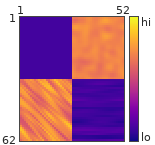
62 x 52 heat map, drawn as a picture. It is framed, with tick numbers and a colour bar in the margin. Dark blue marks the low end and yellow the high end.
It is made of 2 by 2 panels. Panel 1,1: very low, flat. Panel 1,2: high, blotchy, faint in contrast. Panel 2,1: high, slanting down to the right. Panel 2,2: very low, streaked across, faint in contrast.
